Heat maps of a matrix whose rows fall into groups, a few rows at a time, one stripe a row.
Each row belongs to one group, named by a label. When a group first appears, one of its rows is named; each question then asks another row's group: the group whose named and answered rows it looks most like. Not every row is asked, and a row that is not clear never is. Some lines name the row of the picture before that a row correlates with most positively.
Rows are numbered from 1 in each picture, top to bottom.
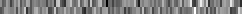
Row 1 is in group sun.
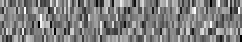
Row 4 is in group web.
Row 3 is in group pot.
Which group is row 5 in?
sun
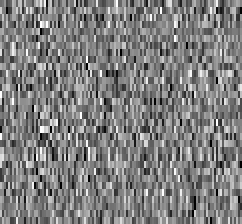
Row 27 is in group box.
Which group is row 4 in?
web
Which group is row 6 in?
web
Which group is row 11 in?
sun
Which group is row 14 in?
box
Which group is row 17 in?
web
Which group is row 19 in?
web
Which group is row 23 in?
pot
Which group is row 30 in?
sun
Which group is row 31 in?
box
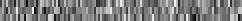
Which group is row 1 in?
web
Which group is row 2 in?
box
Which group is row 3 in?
sun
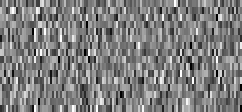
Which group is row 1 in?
web
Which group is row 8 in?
pot
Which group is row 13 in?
sun
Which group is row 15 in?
web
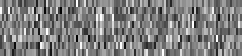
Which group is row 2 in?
box
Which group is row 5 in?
web
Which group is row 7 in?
web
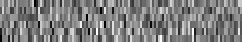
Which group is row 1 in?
box
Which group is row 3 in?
pot
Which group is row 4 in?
web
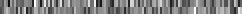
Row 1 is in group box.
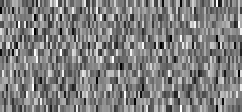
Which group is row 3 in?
box
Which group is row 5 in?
box
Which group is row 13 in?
box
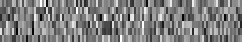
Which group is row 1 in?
pot
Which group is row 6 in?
web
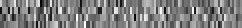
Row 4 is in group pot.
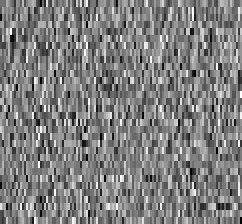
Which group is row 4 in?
pot
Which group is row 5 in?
sun
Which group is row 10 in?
pot
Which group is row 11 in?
sun
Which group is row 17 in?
box
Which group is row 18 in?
web
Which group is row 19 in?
pot
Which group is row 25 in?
sun
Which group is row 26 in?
web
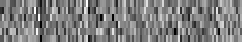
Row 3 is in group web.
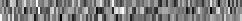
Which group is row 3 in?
box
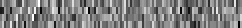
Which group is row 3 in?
box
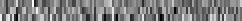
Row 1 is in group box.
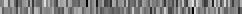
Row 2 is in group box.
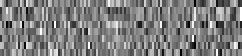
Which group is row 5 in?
pot
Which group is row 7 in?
sun
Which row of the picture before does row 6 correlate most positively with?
1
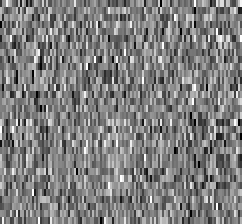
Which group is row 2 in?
sun
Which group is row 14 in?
web
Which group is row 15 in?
box
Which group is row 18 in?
sun
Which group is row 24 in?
sun
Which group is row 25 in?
pot
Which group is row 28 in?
box
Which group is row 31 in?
sun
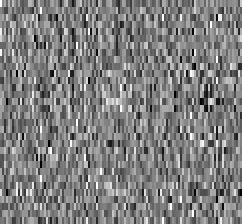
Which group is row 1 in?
box
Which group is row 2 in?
pot
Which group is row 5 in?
box
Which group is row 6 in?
box
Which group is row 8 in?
box
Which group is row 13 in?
web
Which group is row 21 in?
sun
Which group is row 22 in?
pot
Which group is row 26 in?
pot
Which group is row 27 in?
box
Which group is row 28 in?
sun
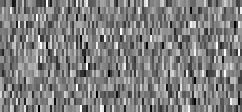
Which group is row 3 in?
pot
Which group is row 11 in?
sun
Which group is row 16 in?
web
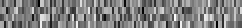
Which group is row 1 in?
web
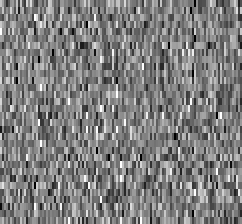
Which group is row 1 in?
sun
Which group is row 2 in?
sun
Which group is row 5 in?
box
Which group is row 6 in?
sun
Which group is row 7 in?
sun
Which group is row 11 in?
box
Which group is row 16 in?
web
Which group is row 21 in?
pot
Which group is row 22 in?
box
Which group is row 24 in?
web
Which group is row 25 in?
pot
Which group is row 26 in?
web
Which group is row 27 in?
pot
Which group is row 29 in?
sun
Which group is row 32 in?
web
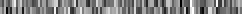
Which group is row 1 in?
pot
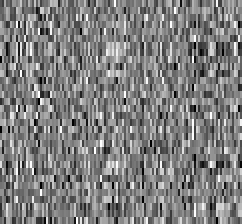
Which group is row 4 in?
sun
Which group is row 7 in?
sun
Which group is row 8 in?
sun
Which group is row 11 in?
sun
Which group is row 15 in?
web
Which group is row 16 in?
sun
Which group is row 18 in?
box
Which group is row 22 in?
web
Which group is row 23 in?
sun
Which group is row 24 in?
sun
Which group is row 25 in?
box
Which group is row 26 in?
sun
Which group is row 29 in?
box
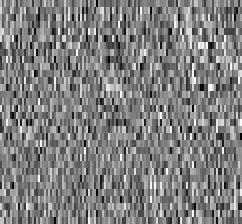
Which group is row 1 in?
box
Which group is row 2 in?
web
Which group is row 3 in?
web
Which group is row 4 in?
web
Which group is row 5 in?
pot
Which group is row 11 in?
box
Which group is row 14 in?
web
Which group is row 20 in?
sun
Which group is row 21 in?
pot
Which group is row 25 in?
pot
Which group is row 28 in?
box
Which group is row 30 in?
sun
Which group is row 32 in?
pot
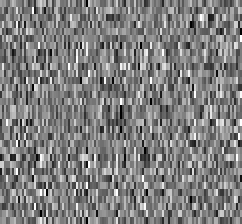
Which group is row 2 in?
box
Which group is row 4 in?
sun
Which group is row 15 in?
web
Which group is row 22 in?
pot
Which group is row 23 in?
web
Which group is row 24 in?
pot
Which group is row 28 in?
pot
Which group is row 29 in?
sun
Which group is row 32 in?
pot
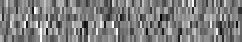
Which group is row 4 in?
web
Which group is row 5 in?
pot
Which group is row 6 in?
pot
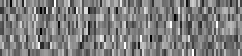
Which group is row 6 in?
web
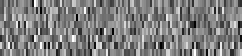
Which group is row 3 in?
pot
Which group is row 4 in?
sun
